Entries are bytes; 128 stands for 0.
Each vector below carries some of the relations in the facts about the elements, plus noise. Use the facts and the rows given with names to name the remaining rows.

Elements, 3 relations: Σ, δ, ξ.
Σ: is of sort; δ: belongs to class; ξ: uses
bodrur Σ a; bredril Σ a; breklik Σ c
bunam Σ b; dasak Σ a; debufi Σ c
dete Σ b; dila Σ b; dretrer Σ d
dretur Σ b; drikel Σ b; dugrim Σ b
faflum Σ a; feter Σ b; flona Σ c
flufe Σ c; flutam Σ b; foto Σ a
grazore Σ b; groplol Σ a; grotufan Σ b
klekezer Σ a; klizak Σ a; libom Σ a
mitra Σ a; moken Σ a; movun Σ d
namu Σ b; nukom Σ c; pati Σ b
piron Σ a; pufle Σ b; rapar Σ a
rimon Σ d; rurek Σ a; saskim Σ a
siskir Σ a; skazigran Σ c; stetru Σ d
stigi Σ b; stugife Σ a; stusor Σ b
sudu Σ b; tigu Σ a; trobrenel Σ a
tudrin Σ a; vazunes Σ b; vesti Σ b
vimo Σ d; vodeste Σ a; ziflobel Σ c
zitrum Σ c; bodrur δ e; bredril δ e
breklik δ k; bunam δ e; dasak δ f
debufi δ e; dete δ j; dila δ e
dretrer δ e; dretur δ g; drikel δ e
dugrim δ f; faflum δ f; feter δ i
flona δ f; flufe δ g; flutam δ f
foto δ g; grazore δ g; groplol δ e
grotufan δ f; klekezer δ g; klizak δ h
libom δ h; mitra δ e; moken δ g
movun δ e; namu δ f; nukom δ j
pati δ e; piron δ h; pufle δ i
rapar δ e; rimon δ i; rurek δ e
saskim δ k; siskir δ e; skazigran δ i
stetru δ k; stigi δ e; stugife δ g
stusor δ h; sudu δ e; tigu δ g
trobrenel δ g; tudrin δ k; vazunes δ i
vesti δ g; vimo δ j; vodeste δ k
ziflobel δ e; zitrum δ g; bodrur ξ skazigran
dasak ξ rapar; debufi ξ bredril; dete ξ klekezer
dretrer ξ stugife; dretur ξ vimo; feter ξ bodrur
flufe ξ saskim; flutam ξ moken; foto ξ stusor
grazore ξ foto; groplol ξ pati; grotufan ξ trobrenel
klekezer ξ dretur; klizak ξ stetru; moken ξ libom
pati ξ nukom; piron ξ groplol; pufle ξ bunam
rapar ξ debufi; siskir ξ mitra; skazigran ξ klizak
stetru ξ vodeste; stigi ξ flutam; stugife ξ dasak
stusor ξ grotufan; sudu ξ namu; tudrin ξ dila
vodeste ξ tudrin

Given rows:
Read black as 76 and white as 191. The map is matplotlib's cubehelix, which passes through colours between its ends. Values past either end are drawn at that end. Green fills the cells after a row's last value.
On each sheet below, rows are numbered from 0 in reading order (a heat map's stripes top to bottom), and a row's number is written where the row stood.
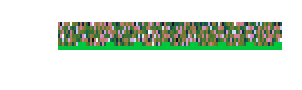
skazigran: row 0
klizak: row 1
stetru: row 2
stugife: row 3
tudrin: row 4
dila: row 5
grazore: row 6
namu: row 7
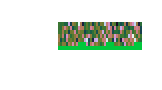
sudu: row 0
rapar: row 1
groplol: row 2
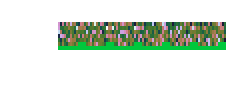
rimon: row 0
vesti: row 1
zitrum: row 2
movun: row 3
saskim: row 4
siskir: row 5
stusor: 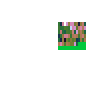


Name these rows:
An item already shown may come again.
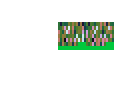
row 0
vodeste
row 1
saskim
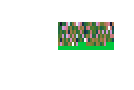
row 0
pati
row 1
debufi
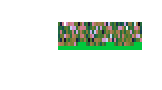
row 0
stusor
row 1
stetru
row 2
dila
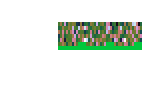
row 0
dugrim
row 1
ziflobel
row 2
bodrur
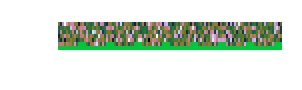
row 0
stusor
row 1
tigu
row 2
flona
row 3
piron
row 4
breklik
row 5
faflum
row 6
feter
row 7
ziflobel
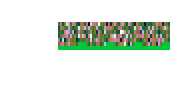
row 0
dretur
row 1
skazigran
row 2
stugife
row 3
saskim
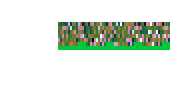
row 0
dila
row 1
libom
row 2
grotufan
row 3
foto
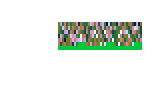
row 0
dasak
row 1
dete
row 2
nukom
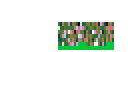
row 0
vimo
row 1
trobrenel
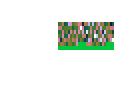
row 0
debufi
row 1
flutam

